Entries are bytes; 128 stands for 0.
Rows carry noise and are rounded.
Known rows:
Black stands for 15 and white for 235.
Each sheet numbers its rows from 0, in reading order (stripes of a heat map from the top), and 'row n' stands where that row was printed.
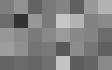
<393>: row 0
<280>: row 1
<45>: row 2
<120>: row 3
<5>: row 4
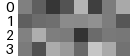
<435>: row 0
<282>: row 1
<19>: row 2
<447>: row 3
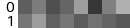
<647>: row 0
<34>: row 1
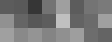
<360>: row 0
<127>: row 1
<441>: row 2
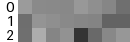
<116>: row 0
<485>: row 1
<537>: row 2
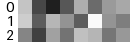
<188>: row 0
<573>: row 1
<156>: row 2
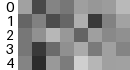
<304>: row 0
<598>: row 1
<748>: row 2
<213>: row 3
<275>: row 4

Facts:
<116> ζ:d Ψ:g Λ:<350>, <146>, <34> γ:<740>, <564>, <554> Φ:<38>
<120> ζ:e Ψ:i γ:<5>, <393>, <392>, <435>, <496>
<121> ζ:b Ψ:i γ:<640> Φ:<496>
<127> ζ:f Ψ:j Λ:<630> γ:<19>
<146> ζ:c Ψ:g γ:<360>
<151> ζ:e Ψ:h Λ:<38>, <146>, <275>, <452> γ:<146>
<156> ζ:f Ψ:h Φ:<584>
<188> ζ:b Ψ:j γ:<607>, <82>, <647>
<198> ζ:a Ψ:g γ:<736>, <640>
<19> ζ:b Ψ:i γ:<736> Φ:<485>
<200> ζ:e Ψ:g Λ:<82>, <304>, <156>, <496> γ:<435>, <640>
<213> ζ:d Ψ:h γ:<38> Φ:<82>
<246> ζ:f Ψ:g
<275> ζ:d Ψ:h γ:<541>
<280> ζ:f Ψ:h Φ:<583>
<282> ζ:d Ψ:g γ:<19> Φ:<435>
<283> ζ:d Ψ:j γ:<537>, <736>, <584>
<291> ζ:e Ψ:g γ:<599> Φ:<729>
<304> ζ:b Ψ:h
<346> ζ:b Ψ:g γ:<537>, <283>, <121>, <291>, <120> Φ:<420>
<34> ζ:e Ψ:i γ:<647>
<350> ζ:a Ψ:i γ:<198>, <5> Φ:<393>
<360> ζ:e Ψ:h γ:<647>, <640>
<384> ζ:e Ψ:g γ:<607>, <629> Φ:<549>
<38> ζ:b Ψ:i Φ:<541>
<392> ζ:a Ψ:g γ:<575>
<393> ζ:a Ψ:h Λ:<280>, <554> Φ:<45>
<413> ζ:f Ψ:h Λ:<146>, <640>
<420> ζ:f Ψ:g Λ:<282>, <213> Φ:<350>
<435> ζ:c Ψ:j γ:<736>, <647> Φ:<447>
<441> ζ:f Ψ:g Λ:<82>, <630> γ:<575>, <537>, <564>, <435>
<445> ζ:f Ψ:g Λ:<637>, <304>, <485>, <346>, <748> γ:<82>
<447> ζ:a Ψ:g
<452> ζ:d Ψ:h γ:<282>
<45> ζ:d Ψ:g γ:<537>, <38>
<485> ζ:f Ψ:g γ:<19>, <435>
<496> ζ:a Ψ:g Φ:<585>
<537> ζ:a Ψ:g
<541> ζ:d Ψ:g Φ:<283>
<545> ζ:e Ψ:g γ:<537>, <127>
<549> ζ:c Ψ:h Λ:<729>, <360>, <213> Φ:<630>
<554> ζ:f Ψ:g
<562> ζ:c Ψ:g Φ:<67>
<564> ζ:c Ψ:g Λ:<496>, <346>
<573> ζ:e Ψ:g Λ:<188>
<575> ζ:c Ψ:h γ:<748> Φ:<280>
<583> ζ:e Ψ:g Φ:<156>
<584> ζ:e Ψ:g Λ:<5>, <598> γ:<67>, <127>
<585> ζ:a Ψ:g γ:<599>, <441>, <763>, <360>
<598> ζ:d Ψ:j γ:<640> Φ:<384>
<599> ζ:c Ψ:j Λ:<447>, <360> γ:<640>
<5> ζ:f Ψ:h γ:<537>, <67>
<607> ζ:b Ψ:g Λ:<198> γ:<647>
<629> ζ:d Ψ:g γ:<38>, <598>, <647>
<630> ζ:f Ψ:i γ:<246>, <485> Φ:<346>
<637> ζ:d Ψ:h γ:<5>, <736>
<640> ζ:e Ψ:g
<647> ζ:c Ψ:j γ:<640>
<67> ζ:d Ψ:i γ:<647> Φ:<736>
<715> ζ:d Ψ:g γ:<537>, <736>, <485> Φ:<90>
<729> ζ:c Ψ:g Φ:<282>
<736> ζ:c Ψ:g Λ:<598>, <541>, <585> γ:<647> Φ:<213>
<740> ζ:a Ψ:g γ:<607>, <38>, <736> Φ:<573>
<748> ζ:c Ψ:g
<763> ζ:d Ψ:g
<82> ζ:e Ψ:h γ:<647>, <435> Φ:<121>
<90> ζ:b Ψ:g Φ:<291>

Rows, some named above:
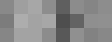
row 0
<564>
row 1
<736>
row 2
<564>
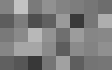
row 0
<384>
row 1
<647>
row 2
<748>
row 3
<564>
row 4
<360>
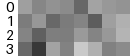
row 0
<392>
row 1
<393>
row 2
<575>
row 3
<280>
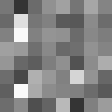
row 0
<213>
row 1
<350>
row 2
<346>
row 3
<740>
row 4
<82>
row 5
<729>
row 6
<630>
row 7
<598>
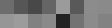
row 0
<599>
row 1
<121>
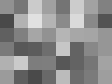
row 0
<562>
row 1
<420>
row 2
<549>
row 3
<452>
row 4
<607>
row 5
<151>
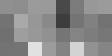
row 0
<496>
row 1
<67>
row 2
<763>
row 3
<541>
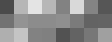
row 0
<420>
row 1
<485>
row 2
<607>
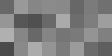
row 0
<146>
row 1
<151>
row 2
<585>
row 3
<554>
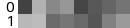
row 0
<640>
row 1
<198>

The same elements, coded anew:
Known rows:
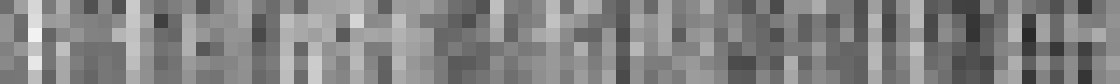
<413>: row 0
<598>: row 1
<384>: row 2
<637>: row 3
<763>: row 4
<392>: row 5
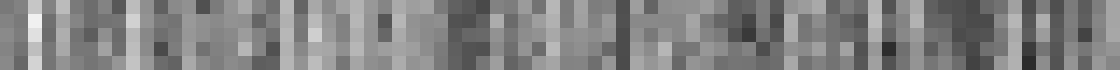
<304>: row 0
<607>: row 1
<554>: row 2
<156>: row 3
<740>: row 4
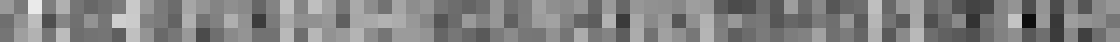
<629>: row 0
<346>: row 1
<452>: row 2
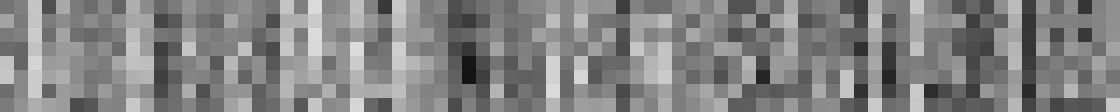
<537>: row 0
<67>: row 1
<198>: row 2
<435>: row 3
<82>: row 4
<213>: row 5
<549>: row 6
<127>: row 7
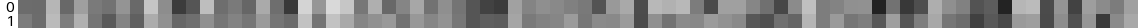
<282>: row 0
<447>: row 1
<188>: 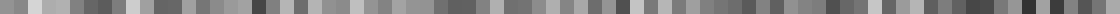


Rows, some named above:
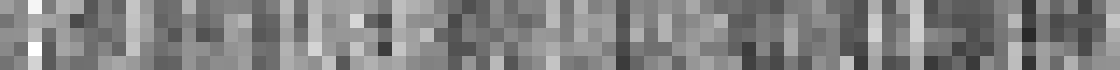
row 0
<360>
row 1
<127>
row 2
<120>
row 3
<640>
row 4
<420>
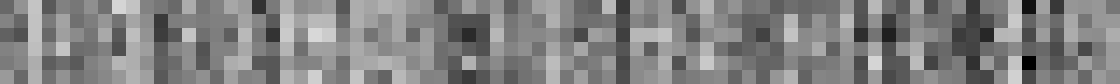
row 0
<346>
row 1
<541>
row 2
<729>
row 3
<275>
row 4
<630>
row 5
<496>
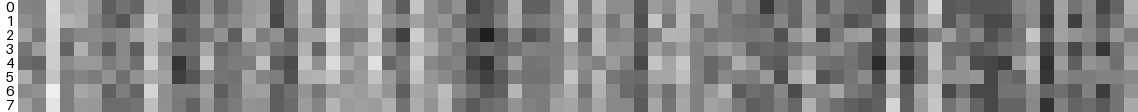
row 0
<599>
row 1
<188>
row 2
<736>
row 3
<5>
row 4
<435>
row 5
<67>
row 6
<151>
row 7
<34>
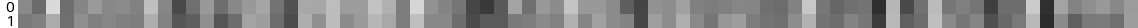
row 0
<38>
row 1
<19>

